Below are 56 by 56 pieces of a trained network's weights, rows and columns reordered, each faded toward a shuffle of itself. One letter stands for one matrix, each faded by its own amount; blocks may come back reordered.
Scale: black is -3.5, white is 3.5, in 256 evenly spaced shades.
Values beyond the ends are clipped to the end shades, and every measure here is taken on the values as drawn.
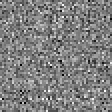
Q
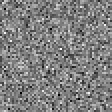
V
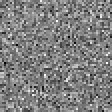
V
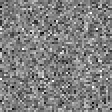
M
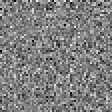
Q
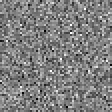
V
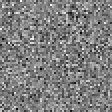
V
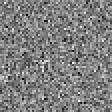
V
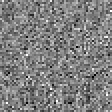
M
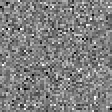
Q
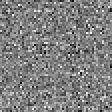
Q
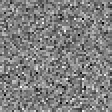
V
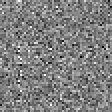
M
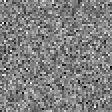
V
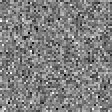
V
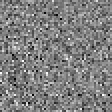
Q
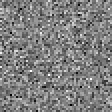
V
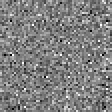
Q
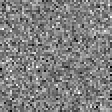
V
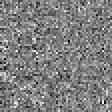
M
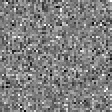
Q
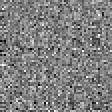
Q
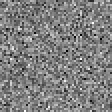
V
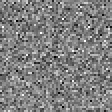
V
